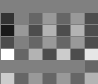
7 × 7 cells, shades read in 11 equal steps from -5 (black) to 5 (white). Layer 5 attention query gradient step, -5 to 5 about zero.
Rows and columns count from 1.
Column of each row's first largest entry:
1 4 4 4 1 1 1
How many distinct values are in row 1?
1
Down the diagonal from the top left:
0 0 -2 1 3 0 2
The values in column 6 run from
-2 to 2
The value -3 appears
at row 2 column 1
